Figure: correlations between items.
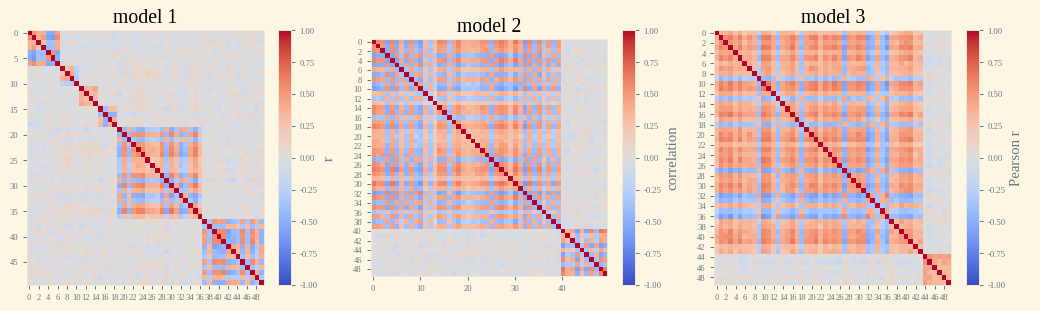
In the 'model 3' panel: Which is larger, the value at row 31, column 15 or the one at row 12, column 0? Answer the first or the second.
the first
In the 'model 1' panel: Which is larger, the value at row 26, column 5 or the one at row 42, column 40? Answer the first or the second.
the first
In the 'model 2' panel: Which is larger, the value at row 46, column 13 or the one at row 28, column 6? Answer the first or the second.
the second
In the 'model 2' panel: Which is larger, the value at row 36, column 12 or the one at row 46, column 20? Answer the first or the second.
the first
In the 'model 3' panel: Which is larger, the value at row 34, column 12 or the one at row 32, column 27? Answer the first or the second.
the second
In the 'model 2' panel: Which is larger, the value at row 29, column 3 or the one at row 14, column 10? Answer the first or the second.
the first
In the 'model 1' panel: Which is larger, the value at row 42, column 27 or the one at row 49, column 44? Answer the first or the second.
the second
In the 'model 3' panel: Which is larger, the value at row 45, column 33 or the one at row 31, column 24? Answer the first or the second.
the second
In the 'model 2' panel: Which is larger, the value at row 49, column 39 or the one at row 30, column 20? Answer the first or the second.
the second
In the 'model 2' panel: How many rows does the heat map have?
50
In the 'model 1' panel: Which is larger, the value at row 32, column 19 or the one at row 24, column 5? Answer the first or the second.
the first
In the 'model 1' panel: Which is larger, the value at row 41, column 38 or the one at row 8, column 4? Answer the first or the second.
the second
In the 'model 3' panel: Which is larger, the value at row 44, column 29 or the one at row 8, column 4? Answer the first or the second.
the second
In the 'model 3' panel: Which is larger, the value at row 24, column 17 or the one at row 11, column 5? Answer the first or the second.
the second
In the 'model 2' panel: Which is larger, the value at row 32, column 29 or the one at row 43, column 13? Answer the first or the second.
the second
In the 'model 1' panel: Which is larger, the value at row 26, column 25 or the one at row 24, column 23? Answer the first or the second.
the second
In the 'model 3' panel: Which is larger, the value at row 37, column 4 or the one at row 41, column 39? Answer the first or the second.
the second
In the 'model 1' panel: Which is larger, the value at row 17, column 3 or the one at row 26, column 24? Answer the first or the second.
the second
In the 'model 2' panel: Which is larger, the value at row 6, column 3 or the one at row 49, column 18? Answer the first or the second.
the second
